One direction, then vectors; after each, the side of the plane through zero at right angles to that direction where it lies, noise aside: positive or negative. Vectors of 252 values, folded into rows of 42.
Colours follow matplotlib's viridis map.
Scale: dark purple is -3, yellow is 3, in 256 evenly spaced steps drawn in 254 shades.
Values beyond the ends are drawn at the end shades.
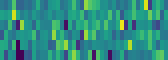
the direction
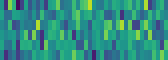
positive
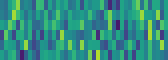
positive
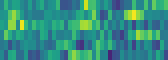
positive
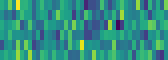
negative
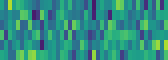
negative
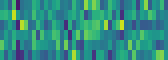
positive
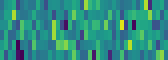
positive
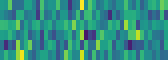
negative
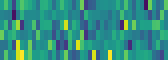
negative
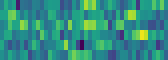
positive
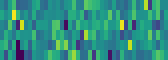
positive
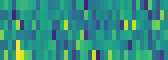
negative
